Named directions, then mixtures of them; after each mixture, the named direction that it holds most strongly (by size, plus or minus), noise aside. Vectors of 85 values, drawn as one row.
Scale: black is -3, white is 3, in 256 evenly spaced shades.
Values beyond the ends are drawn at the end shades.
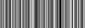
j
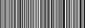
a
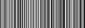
a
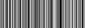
j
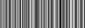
j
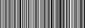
a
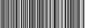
a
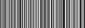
a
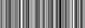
j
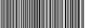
a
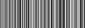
a
